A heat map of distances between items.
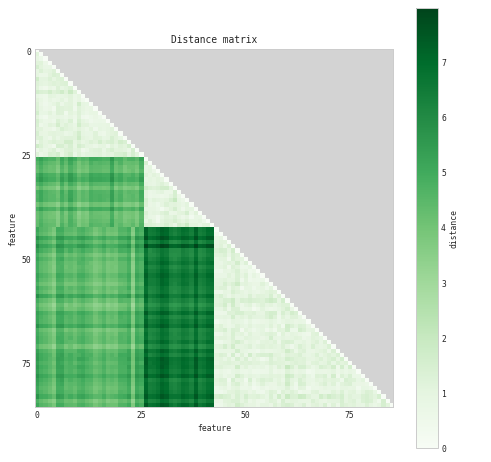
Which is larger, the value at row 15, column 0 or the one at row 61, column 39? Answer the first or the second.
the second
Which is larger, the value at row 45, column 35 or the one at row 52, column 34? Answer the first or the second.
the first
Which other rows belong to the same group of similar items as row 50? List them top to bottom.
43, 44, 45, 46, 47, 48, 49, 51, 52, 53, 54, 55, 56, 57, 58, 59, 60, 61, 62, 63, 64, 65, 66, 67, 68, 69, 70, 71, 72, 73, 74, 75, 76, 77, 78, 79, 80, 81, 82, 83, 84, 85
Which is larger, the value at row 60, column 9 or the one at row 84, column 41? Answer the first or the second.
the second
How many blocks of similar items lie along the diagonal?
3
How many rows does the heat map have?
86
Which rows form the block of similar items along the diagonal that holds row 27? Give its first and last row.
26 to 42
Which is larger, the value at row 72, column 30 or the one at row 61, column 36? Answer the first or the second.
the first
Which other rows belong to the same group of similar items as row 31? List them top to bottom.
26, 27, 28, 29, 30, 32, 33, 34, 35, 36, 37, 38, 39, 40, 41, 42
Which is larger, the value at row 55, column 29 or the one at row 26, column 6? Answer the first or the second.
the first
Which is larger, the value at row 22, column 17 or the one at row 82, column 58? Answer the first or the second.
the first
